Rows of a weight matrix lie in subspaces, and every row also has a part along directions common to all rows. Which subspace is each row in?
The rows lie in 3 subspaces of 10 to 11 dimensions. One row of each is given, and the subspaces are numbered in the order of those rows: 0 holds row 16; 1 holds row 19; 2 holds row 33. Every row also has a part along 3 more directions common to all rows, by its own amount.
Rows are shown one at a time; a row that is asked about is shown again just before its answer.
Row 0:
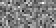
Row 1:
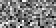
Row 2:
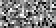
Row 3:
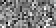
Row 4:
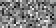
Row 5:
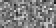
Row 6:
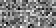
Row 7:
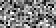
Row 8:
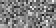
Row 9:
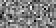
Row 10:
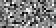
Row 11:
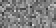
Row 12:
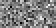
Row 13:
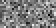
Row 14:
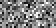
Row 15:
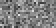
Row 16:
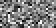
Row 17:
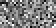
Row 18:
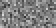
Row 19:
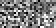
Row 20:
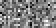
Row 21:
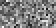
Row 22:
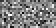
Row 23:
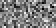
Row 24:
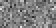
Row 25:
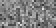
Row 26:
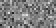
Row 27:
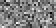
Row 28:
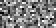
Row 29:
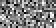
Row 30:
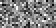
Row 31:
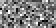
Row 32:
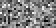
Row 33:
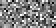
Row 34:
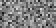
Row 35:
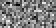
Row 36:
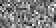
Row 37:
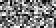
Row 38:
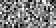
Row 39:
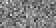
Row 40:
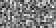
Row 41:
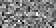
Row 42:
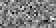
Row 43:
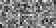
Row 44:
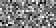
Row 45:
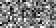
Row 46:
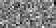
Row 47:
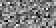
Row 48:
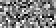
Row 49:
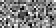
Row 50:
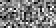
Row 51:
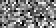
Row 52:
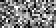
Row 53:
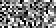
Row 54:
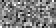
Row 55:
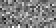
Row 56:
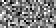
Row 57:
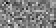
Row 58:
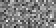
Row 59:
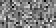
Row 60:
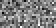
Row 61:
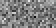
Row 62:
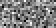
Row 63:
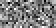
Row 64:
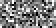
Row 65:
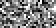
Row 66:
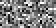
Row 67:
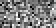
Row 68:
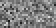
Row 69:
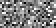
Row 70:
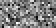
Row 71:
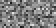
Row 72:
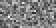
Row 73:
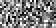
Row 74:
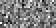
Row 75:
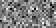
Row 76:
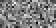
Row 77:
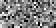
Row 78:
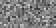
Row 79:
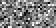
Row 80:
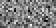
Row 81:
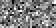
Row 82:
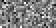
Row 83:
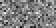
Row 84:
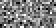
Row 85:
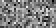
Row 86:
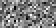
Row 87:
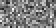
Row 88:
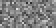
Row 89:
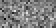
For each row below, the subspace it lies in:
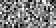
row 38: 0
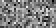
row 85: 1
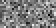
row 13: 0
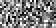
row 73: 0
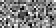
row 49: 1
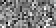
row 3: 2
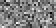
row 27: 2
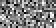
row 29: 0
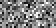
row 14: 0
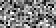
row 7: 1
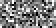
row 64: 2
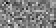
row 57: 0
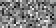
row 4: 2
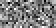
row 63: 0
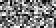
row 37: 1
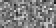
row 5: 1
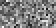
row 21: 2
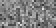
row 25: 0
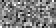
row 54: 1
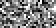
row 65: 0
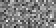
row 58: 2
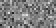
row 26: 1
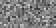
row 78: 0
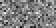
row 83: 2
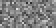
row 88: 2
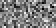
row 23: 1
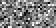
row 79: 1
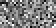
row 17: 2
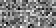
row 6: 0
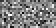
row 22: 2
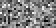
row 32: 1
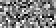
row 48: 0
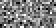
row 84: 1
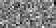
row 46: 2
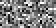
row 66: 0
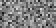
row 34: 2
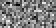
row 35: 0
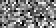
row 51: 0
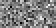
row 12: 1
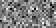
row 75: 0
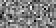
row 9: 2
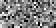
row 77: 0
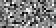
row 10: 2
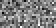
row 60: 0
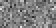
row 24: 1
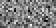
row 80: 1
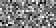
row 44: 0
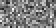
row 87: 0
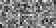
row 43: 2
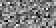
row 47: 2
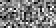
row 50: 1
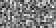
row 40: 1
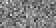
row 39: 0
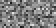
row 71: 0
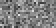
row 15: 0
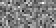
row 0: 0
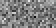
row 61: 1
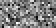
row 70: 0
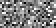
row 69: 0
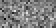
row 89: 1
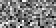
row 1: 0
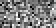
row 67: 1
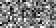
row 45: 0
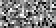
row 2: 0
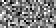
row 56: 2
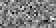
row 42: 2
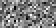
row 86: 2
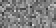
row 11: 1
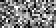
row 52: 2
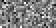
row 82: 1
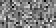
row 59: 2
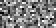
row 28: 2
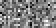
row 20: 1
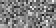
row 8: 1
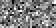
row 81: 2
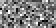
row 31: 2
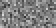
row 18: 1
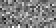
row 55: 1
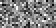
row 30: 2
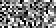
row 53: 1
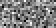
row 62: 1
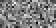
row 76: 2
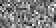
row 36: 1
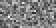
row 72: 2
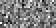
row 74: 0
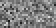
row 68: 0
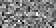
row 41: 2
